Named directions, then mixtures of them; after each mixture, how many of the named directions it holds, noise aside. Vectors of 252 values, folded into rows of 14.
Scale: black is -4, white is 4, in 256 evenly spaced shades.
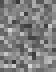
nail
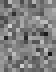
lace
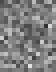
two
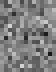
one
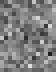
two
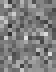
one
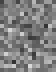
one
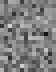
two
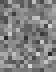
two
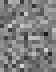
two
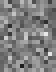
one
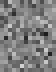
one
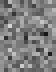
one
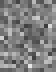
two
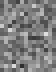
two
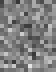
one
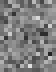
two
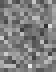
two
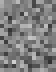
one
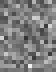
two
